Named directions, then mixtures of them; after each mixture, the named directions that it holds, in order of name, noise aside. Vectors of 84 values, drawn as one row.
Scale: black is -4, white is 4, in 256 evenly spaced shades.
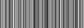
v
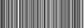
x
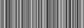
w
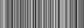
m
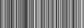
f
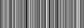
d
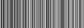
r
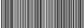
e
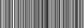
v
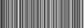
x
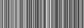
e, r, x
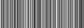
f, m, r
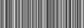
w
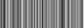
m, r, w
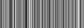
d, r, v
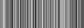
m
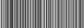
e, m, r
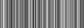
d, m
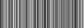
d, v, x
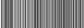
e, v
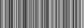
f, v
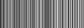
e, r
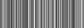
f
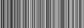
r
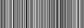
d, m, v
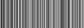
r, x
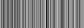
d, r
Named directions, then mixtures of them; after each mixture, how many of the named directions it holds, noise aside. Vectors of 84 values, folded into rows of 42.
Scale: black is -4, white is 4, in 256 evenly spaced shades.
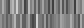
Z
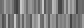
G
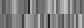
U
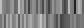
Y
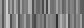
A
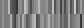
three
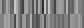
three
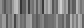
two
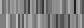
three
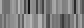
two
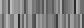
three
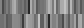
one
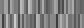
three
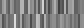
two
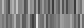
one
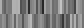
three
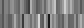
two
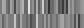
three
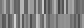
two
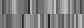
one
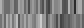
one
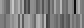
three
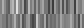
one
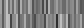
one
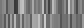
three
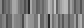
one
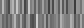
one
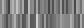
one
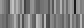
three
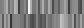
three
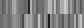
one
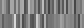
two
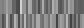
two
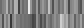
three
